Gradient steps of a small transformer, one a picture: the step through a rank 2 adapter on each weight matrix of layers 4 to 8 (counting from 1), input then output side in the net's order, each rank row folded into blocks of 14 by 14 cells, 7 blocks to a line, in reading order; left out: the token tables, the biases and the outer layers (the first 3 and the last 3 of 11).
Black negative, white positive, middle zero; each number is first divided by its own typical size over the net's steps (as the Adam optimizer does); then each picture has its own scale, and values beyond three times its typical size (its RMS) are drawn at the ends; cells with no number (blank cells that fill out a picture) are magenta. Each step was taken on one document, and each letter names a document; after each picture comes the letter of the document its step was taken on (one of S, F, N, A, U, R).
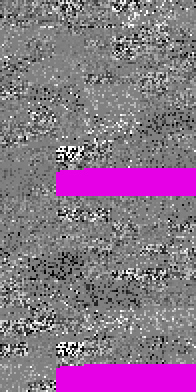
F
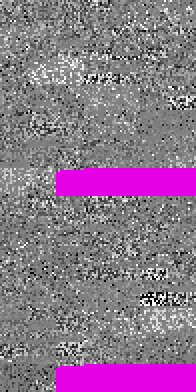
F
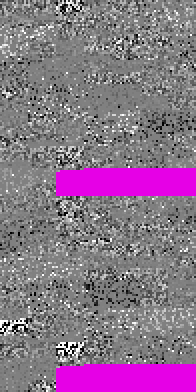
F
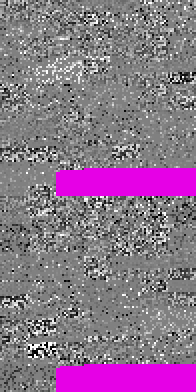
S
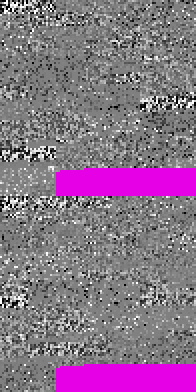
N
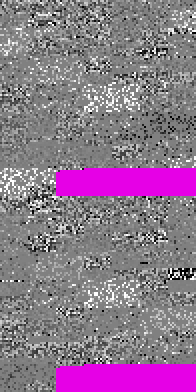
S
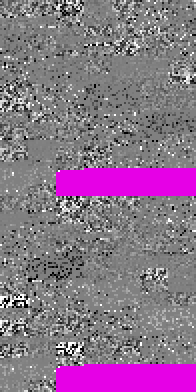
F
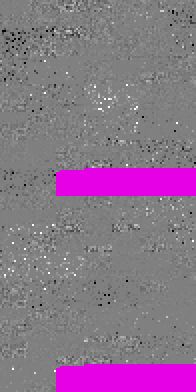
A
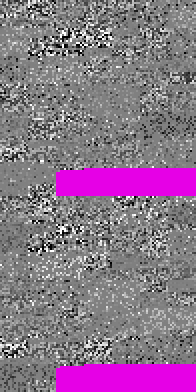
S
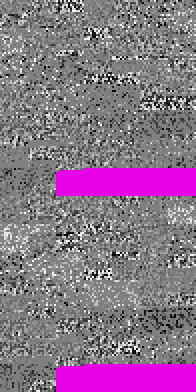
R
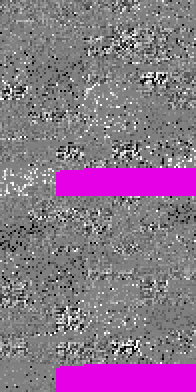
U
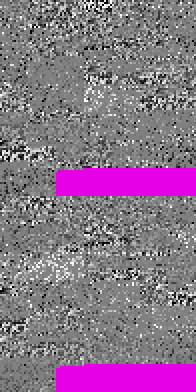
N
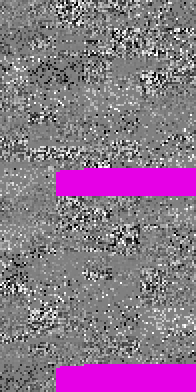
N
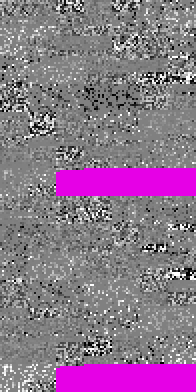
F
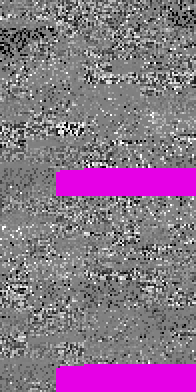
N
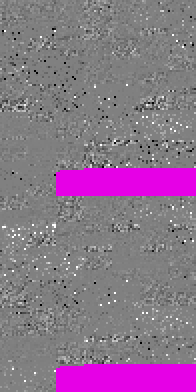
A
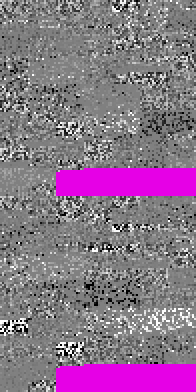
F
